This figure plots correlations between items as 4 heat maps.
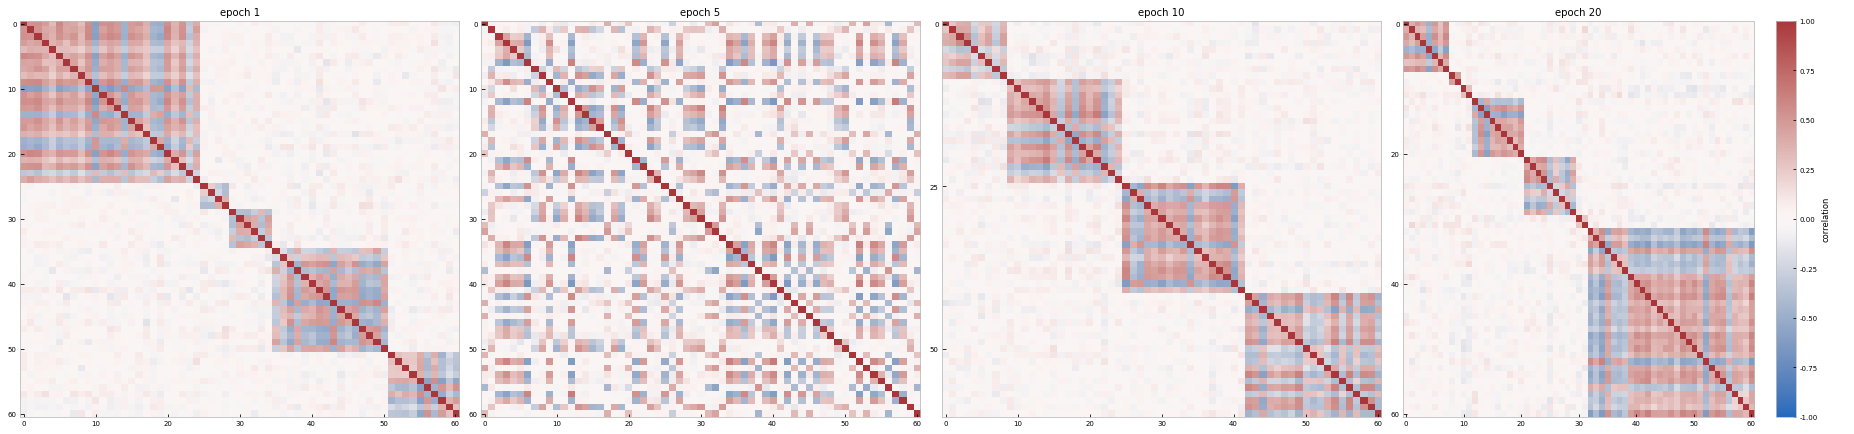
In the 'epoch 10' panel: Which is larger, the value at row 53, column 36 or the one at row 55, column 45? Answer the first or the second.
the first
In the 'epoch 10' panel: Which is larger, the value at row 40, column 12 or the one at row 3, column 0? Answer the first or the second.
the second
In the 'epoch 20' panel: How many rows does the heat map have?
61
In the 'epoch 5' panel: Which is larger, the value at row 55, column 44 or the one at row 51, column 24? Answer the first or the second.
the second
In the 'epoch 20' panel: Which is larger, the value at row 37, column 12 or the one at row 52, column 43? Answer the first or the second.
the first
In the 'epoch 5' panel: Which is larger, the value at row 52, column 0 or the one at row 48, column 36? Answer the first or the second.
the first
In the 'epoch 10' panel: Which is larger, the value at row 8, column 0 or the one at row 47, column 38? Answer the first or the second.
the first
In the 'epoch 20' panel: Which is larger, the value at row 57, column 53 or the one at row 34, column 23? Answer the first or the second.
the first
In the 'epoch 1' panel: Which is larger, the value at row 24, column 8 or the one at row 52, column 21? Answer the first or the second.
the first
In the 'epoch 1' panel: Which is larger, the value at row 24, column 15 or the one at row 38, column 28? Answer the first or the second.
the first
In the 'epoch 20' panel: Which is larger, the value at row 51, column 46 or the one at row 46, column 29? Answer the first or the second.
the first
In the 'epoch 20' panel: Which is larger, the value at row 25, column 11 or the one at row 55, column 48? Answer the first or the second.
the second
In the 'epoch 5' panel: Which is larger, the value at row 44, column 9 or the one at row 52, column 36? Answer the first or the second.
the first
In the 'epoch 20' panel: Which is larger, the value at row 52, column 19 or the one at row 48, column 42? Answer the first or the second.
the second
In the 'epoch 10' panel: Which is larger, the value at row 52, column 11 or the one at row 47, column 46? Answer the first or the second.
the second
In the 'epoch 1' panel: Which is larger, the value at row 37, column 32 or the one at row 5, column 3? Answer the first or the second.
the second
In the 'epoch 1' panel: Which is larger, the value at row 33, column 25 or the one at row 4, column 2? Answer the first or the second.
the second
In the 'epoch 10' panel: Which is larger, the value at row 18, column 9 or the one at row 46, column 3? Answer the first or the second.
the second
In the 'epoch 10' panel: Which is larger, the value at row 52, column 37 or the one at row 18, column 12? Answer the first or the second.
the first
